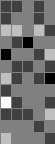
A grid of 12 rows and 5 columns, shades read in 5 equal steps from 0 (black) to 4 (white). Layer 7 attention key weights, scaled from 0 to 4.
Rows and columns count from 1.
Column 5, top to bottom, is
2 2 1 2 3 1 0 2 1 3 2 1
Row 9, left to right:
4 1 2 2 1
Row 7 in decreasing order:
3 2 1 1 0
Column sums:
23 19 20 20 20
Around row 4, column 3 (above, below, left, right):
2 2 1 2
